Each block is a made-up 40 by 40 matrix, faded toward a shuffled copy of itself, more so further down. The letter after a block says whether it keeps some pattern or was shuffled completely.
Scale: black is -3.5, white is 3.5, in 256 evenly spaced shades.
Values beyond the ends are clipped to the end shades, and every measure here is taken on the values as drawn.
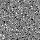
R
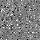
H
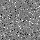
R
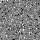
R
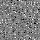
H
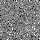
H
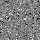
H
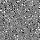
H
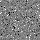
R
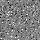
H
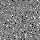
R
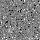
R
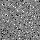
R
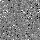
R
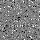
H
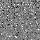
H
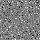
H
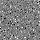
R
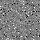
H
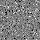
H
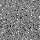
R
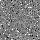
R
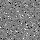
R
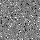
R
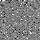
H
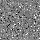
R
